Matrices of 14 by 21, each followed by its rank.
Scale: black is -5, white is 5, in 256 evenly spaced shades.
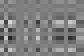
one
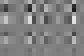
one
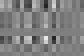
one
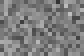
full rank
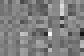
three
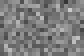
full rank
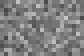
full rank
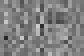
three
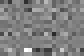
three
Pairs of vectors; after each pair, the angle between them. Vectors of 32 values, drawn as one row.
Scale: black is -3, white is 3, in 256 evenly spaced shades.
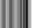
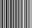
orthogonal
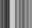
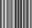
orthogonal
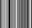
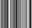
nearly opposite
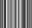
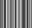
nearly parallel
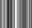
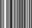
partly aligned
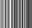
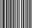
partly opposed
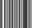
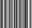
partly aligned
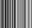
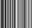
nearly parallel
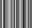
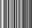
partly aligned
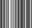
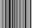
nearly opposite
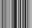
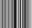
nearly parallel
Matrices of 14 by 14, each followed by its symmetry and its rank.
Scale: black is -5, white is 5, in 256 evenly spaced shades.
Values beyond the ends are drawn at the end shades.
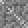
symmetric, full rank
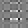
neither, rank one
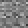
neither, rank three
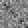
symmetric, full rank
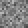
symmetric, full rank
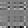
neither, rank one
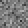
symmetric, full rank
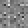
neither, rank three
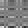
neither, rank one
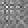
symmetric, rank three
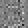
neither, rank three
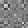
symmetric, rank three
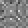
symmetric, rank three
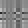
neither, rank one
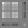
symmetric, rank one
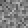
symmetric, full rank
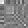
symmetric, rank three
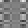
neither, rank one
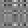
neither, rank one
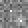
symmetric, rank three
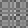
symmetric, rank one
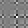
symmetric, rank one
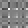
symmetric, rank one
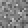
symmetric, full rank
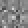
neither, rank three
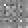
symmetric, rank three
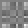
symmetric, rank one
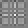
symmetric, rank one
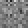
neither, rank three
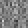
neither, rank three
